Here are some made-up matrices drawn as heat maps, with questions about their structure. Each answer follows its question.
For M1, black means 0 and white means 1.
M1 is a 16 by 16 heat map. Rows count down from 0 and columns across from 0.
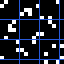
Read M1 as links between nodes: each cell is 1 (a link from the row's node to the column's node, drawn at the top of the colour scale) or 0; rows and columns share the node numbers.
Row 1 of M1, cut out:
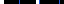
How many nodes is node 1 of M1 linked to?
2
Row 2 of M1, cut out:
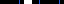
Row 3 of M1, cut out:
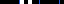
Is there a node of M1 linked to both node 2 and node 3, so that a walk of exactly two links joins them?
yes
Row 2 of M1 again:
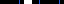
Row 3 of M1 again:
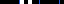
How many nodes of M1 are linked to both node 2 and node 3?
1
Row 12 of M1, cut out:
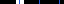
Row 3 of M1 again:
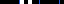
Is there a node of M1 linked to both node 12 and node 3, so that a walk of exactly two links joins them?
yes
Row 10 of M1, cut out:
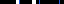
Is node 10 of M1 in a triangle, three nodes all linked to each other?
no
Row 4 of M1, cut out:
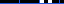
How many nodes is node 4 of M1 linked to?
2
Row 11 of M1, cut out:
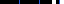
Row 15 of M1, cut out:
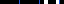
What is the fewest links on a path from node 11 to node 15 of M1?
1
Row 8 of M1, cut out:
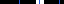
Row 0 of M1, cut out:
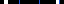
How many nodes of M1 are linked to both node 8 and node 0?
0
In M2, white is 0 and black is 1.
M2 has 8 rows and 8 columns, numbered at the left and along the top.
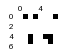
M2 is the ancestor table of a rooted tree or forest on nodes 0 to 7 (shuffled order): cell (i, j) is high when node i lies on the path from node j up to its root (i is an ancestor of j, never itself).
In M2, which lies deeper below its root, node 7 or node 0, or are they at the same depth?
node 7
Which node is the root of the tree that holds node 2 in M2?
4
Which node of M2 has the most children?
0
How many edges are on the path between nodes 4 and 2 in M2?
2
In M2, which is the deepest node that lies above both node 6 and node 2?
5
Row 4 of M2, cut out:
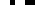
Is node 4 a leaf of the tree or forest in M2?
no
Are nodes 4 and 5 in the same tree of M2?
yes
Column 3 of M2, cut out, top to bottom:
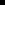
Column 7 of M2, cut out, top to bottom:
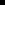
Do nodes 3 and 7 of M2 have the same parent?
yes
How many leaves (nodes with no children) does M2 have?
5
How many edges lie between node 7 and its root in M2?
1
